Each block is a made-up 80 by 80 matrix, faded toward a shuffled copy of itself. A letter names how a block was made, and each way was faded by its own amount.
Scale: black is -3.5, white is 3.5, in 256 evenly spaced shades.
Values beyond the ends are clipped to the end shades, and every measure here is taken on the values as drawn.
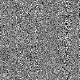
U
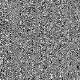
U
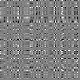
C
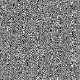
U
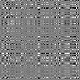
C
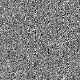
U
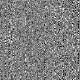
U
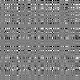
C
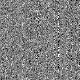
U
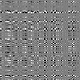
C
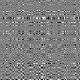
C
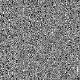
U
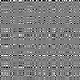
C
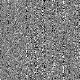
U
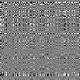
C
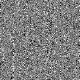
U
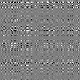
C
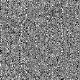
U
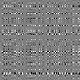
C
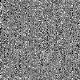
U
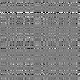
C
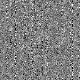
U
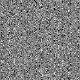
U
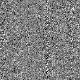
U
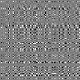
C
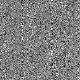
U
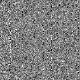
U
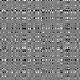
C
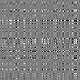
C
